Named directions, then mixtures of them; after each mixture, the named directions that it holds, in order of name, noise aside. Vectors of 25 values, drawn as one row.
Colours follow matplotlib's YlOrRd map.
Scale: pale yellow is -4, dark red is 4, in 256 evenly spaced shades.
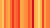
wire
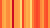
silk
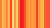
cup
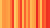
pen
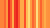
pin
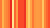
cup, pin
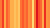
pin, wire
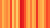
cup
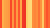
cup, pin, silk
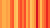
cup, pen, silk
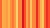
cup, silk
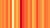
cup, silk, wire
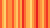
cup, silk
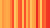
pen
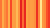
cup, pen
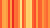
pin, silk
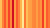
cup, pen, pin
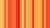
pen, pin, wire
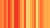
pin
